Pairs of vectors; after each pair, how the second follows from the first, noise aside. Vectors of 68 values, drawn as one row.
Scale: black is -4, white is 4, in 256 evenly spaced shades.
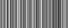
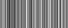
reversed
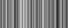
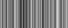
negated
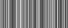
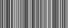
reversed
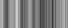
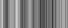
copied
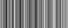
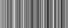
reversed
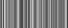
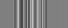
partly zeroed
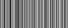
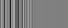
partly zeroed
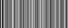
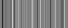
partly zeroed
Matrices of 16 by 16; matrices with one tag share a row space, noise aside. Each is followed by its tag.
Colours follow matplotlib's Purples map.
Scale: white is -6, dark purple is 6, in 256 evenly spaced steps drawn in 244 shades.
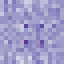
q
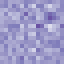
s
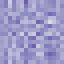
s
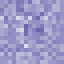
q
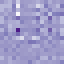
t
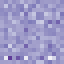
s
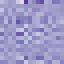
q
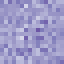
q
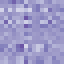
q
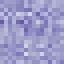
q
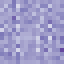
t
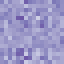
q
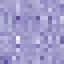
t
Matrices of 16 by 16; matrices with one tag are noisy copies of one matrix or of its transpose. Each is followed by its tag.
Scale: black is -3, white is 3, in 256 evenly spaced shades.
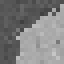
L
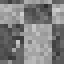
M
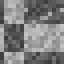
M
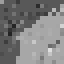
L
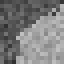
L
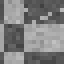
M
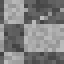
M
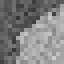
L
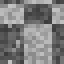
M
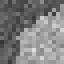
L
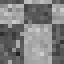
M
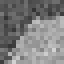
L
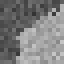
L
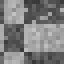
M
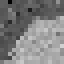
L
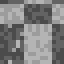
M
